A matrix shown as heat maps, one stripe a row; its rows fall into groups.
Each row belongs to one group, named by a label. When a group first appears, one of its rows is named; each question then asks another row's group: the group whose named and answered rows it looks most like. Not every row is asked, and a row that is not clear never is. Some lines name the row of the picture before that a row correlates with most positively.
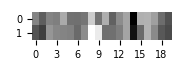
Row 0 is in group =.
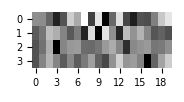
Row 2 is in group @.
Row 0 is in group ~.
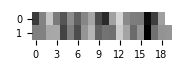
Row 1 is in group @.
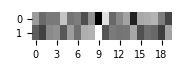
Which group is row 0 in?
=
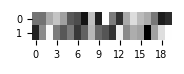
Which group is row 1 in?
@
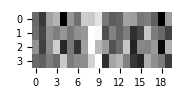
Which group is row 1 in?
=
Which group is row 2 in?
=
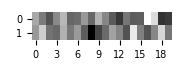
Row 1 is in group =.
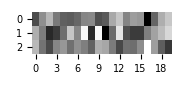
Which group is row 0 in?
@
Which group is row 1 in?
~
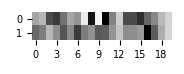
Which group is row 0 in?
~
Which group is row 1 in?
@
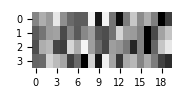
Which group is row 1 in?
@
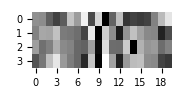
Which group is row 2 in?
=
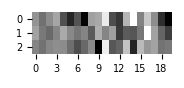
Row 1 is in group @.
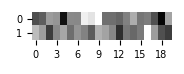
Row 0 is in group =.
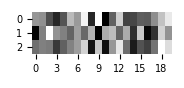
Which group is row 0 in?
~
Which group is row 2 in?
~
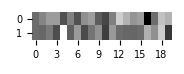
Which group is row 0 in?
@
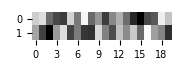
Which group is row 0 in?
~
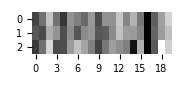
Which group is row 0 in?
@
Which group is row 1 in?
@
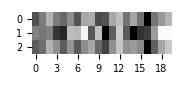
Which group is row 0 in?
@
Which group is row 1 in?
~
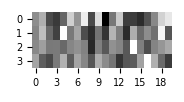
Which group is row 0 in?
~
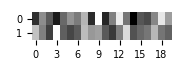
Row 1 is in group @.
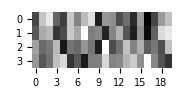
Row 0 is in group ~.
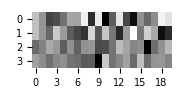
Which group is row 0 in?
~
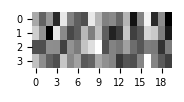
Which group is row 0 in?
=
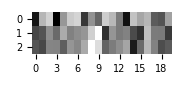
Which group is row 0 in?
@
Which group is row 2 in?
=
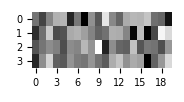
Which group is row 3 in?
@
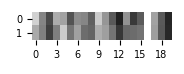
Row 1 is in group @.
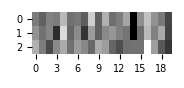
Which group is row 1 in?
=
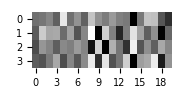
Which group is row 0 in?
=
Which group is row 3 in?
=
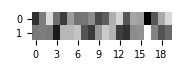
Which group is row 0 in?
@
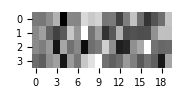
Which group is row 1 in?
~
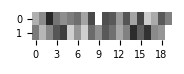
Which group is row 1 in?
~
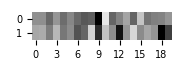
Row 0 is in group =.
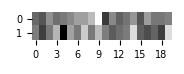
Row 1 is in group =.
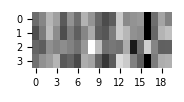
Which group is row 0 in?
@
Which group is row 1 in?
@
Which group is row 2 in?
=
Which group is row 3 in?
@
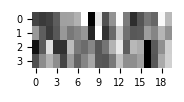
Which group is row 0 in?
~
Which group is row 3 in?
@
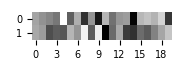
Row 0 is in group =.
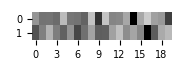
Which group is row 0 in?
=
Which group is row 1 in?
@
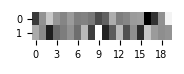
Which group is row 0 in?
@
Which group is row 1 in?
~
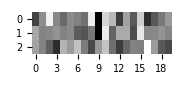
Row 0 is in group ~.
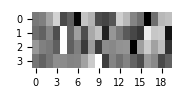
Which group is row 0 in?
@
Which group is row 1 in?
=
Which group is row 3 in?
=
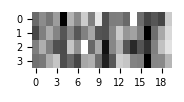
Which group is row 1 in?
@
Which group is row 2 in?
~
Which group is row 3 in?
@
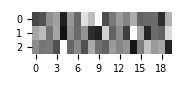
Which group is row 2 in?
=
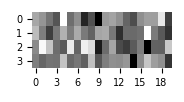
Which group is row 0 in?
=
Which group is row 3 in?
=
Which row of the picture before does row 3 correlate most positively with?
2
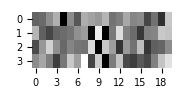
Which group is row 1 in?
~
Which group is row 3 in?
~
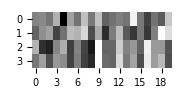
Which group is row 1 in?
~
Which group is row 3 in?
~
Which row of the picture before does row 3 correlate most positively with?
1
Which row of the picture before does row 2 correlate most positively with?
1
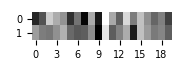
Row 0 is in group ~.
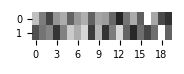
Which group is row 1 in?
~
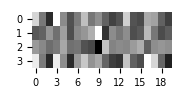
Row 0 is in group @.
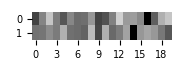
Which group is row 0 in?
@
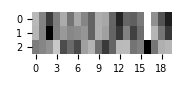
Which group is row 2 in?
@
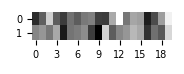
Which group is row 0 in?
@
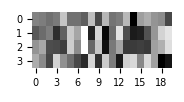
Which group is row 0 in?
=
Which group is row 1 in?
~
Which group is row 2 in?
~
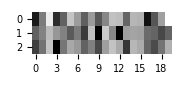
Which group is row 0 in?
@
